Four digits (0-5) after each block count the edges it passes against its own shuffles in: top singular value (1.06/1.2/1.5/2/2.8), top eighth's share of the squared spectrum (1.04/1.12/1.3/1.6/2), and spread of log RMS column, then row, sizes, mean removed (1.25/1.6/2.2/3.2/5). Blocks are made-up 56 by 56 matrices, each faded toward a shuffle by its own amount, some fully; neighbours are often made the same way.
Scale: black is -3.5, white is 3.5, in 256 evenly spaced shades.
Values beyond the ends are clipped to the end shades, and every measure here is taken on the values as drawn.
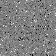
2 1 0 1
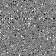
2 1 0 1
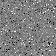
0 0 0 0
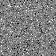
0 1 0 0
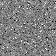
0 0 0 0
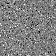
0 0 0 0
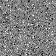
0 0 1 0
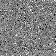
1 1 1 0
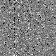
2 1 1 0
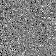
1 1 2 0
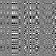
5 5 4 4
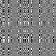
5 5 4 3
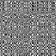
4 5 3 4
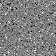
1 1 0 0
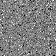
1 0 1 0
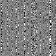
2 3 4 0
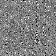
1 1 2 0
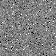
0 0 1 0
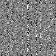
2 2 3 0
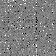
3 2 1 0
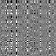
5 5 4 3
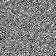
0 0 0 0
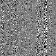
2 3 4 0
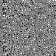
3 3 1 1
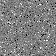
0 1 0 0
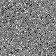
0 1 0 0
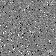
0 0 0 0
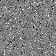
0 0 0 0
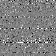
3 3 0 3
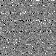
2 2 0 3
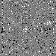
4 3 2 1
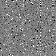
3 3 1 1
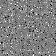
2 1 0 0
